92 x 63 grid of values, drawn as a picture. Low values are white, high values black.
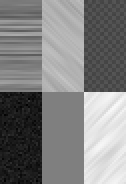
It is made of 2 by 3 panels. Panel 1,1: middling, streaked across. Panel 1,2: low, slanting down to the right, faint in contrast. Panel 1,3: high, checkered, faint in contrast. Panel 2,1: very high, fine-grained, faint in contrast. Panel 2,2: middling, flat. Panel 2,3: very low, slanting up to the right, faint in contrast.
